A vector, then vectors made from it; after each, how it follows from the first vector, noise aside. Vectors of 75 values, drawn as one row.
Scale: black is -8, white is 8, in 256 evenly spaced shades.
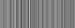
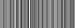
scaled up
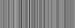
sign-scrambled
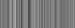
sign-scrambled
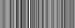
scaled up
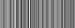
scaled up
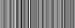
scaled up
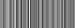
scaled up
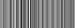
scaled up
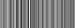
scaled up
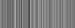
sign-scrambled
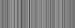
sign-scrambled
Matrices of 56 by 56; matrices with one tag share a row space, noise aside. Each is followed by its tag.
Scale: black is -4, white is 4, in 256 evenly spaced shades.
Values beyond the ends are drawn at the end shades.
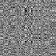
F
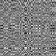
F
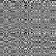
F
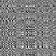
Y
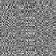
Y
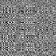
Y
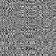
Y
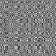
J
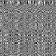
J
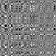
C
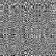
F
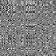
Y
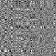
C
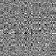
F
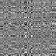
F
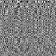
J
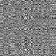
F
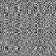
J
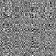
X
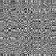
F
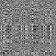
X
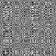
X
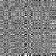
F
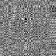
F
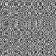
J
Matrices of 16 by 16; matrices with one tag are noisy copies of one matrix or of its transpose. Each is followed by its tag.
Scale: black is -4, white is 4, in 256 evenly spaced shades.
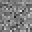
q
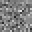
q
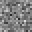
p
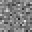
p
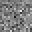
q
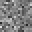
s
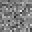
q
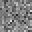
q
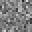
s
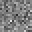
q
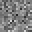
q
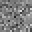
q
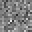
q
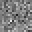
q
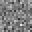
p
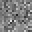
q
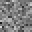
s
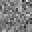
s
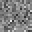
q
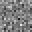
p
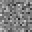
p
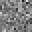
s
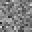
s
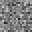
p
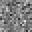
p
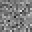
q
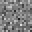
p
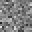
s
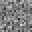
p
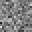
s
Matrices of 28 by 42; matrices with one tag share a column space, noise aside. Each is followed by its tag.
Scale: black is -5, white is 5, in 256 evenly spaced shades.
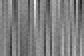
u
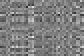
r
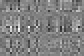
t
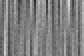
u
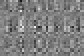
t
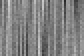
u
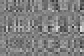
t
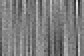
u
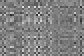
r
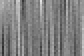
u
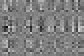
t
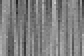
u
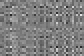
r
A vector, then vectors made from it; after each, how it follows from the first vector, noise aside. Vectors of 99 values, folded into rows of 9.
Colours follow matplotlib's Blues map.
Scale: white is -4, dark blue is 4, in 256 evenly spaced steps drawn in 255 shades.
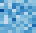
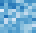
sign-scrambled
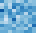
copied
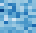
sign-scrambled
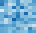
sign-scrambled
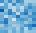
sign-scrambled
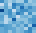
copied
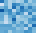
copied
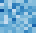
copied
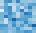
sign-scrambled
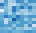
sign-scrambled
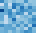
copied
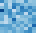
copied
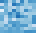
sign-scrambled
